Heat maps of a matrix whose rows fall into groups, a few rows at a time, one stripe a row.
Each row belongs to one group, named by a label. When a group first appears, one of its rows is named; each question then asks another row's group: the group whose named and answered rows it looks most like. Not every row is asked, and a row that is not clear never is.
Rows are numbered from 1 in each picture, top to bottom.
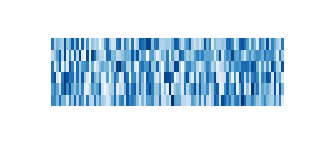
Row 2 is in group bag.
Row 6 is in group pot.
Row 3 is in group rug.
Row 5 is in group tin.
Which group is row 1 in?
rug
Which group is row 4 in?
tin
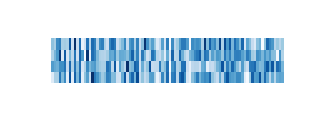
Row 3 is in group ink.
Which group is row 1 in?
bag
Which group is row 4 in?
bag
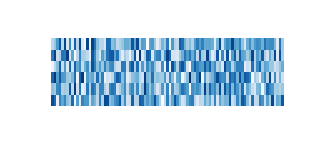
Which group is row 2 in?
tin
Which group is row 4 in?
pot
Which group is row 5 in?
bag
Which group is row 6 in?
rug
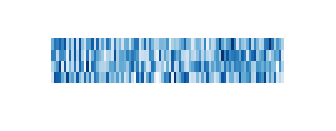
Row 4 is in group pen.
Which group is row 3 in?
bag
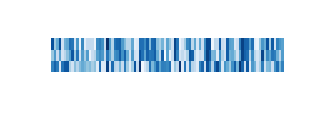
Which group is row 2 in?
rug
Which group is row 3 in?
tin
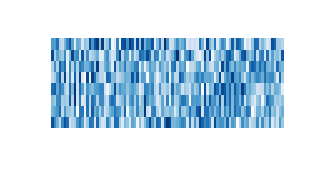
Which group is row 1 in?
pen
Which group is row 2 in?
rug
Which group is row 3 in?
ink
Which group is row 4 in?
bag
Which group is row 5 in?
pot
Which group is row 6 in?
bag
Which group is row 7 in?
bag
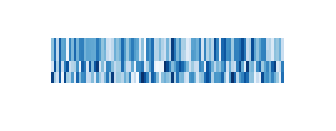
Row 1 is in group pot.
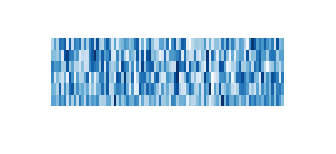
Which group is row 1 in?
ink
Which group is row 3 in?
pen
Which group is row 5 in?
rug
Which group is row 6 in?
ink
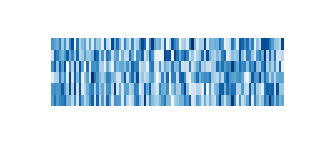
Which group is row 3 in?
pot
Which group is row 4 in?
bag
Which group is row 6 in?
ink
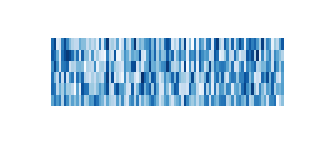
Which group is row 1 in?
tin
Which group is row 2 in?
tin
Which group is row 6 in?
pen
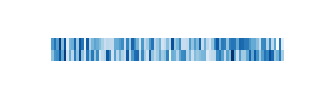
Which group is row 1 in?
pot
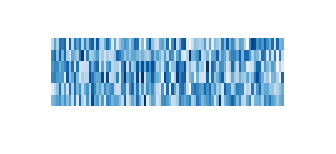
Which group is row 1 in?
ink
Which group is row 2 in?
pot
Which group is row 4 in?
pen
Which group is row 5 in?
bag
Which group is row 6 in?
bag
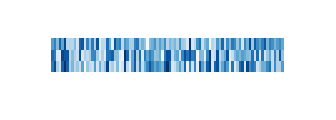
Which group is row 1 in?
ink
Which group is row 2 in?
tin
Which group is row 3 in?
tin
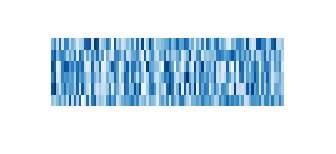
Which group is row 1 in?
pen
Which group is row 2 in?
pot
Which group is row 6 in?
bag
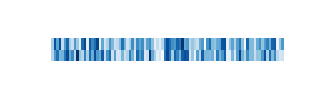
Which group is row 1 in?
pen
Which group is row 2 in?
pen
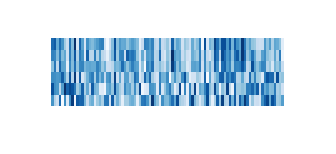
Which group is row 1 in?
pot
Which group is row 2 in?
pot
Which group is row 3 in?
pot
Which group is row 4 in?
ink
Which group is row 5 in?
tin
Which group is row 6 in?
rug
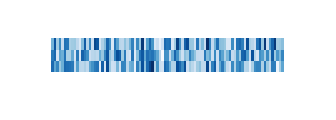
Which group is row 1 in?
pen
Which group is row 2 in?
rug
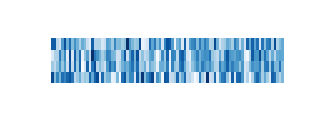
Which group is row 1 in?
tin
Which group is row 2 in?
bag
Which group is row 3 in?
bag
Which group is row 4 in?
pen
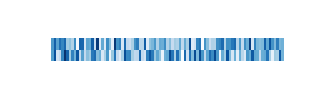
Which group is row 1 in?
ink
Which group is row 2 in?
tin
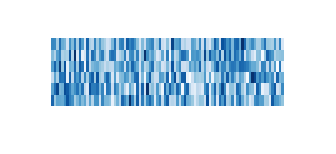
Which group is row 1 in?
pot
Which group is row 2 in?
bag
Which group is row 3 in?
pot
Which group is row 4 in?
ink
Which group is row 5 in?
pen
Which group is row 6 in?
pen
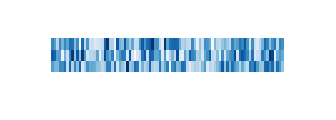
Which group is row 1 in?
rug
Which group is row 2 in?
rug
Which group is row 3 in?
ink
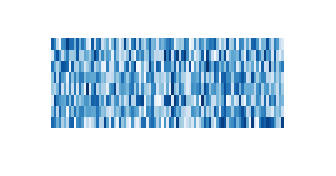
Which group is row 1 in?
tin
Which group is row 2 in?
pen
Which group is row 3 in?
tin
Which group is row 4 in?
pot
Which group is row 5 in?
bag
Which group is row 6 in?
pen
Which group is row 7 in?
pot
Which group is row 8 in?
rug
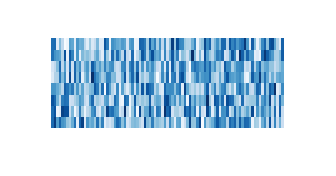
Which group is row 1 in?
rug
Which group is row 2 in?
rug
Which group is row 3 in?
bag
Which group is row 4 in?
bag
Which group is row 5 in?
pen
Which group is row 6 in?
tin
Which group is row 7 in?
tin
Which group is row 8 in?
pot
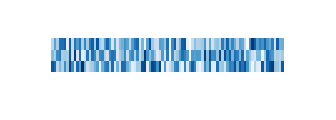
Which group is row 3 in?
rug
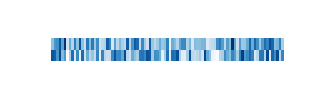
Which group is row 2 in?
rug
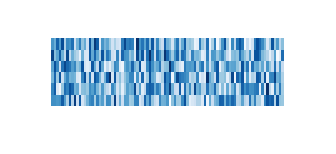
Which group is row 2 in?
pen
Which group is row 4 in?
pen
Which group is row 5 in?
tin
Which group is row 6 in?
ink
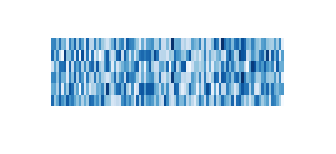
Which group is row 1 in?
pot
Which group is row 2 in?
rug
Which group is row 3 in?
ink
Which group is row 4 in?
pot
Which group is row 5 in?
rug
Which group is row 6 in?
pen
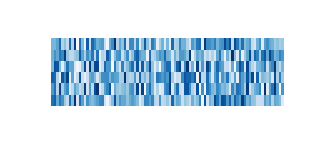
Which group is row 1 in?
bag
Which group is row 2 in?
ink
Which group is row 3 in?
pen
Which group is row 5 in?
pen
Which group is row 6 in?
pot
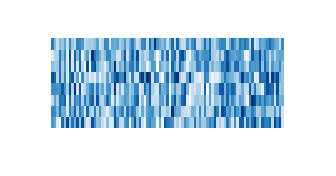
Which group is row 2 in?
bag
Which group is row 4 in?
rug
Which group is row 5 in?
ink
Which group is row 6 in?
ink
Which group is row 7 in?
pot
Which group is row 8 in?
tin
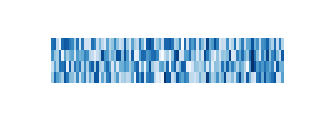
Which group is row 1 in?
tin
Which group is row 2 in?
rug
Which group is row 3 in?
ink
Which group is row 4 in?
pen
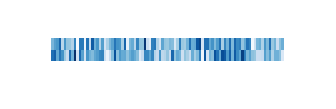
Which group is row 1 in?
bag
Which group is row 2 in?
pot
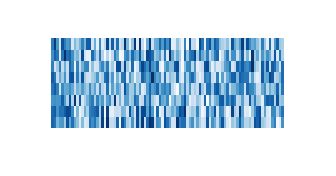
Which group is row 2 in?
tin
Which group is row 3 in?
rug
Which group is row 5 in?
tin
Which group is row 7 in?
pen
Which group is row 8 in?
pen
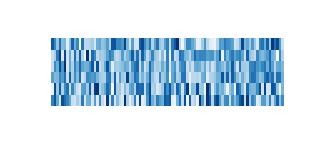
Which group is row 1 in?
rug
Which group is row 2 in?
bag
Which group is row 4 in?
ink
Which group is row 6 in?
tin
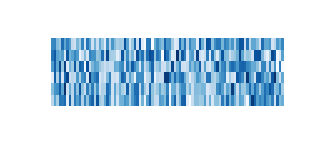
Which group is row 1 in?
tin
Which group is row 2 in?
pen
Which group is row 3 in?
pot
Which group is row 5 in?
ink
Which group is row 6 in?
ink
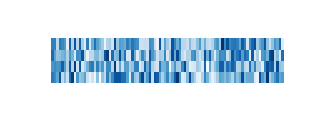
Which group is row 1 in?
pot
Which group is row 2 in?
rug
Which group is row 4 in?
rug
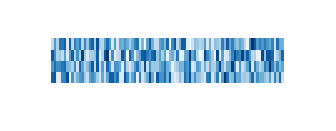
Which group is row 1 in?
ink
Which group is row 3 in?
ink
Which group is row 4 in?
tin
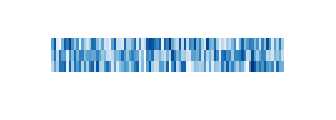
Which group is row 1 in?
tin
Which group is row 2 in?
pot
